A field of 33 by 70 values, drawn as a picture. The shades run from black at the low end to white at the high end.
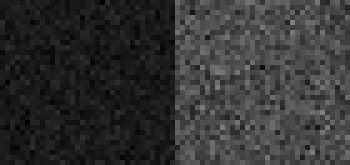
The table splits into one row of 2 panels. Panel 1,1: very low, fine-grained, faint in contrast. Panel 1,2: low, fine-grained.
